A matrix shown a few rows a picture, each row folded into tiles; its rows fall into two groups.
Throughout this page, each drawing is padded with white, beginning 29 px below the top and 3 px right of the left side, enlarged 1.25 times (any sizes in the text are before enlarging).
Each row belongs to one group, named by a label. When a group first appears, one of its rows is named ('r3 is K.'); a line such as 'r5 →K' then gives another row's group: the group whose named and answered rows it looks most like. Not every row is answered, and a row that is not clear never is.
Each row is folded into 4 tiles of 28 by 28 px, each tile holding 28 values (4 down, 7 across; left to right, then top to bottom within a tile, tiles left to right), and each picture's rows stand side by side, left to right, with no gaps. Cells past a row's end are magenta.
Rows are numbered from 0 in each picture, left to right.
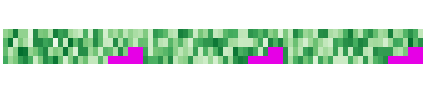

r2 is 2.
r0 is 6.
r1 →2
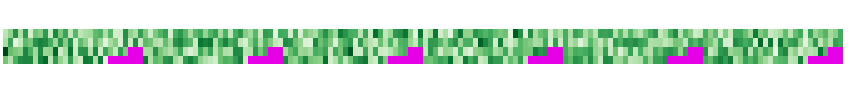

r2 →6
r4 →2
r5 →6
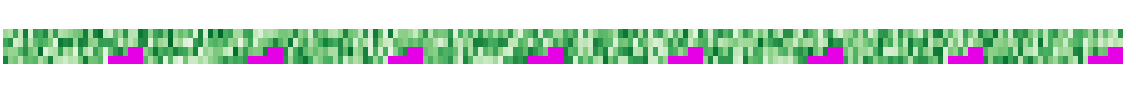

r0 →6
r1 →2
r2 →6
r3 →2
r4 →6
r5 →2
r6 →6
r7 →6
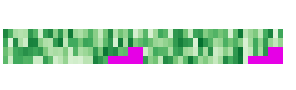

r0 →2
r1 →6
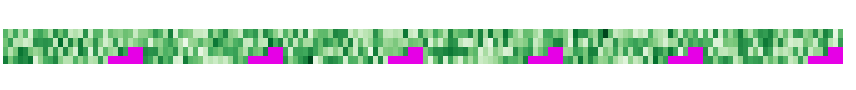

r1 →2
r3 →2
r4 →2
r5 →6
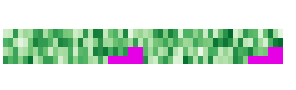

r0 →6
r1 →2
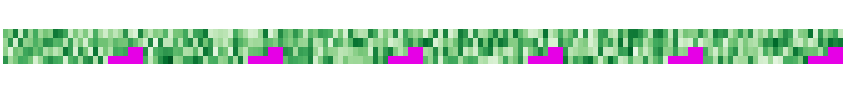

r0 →6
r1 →6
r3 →6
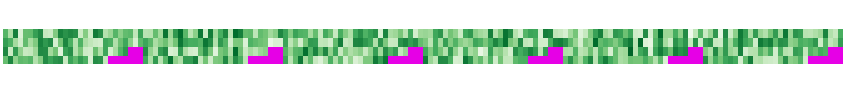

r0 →6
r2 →2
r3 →2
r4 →6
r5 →6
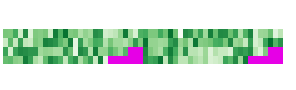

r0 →6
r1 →2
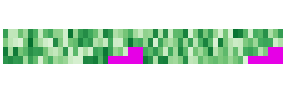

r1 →6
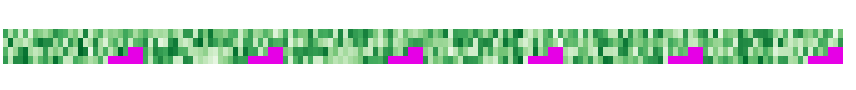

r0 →6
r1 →2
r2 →2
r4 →6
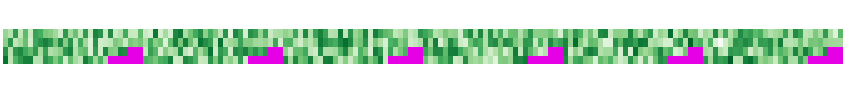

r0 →6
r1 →6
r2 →6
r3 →2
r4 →2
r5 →6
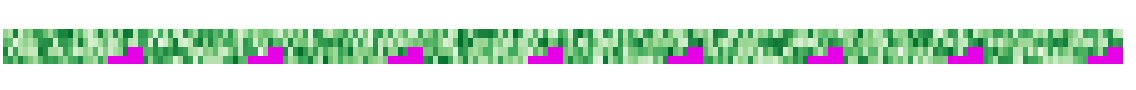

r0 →6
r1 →2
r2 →6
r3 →6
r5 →2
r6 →2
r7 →2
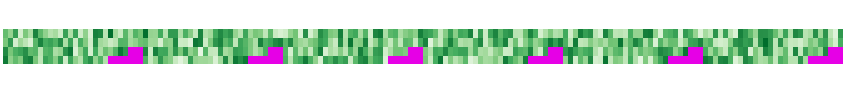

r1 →2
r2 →6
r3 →2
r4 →2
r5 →6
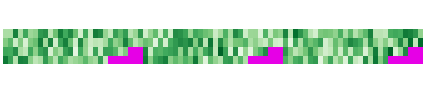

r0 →6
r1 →6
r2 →2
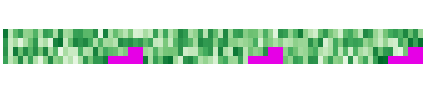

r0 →2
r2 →2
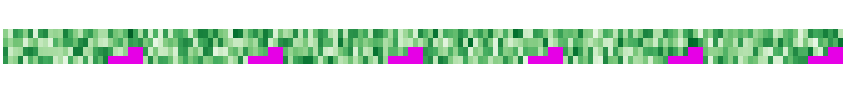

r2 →6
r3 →6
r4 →2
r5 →2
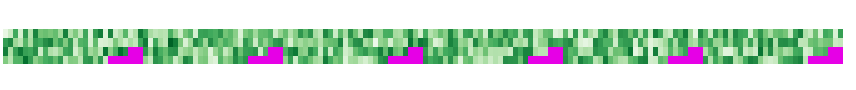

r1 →2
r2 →2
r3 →2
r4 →6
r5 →6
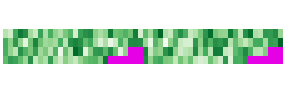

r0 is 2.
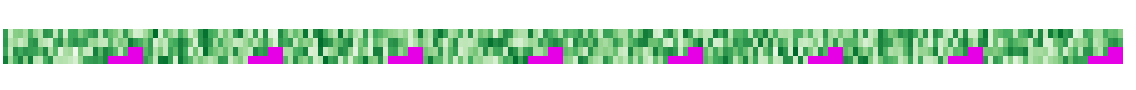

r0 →2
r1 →6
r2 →6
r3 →2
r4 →2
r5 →6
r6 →6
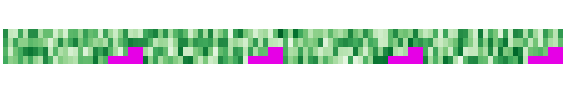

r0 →2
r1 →6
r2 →2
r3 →6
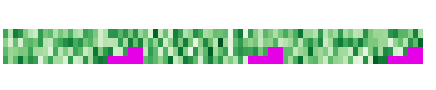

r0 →2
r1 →6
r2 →2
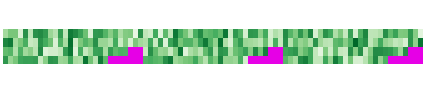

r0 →6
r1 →6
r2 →2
